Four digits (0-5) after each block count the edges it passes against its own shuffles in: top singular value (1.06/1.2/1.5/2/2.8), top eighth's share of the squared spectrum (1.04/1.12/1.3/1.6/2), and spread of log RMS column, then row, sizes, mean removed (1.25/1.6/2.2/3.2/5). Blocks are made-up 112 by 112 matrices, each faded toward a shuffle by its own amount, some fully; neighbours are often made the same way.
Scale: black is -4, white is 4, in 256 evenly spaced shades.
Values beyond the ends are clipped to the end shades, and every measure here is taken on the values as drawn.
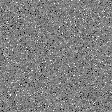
2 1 0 0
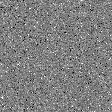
1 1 0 0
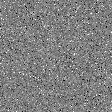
0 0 0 0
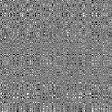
5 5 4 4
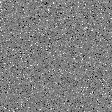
0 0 0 0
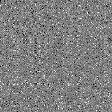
4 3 2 2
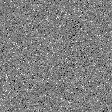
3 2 0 0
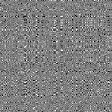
5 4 3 3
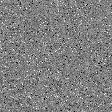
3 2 0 0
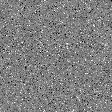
1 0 0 0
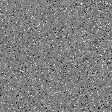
0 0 0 0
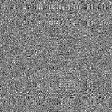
4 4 2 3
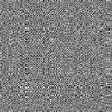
5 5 3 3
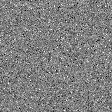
1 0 0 0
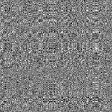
5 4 3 3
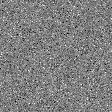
1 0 0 0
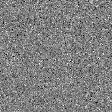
3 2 1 1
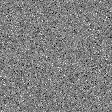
1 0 0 0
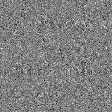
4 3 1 1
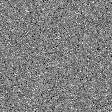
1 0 0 0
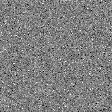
3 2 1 0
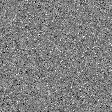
0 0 0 0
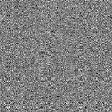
4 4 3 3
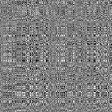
5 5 4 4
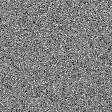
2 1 0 0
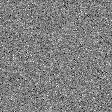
0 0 0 0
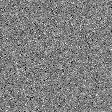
0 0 0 0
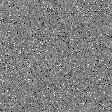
1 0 0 0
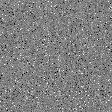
2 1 0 0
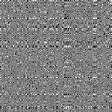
5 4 3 3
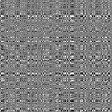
5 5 4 4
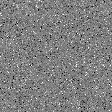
2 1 0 0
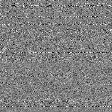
2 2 0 4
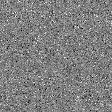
0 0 0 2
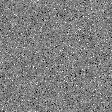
0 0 0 0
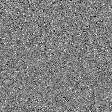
0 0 0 1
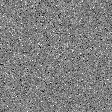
0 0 0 0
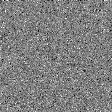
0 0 0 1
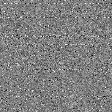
1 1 0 3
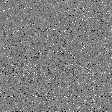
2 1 0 2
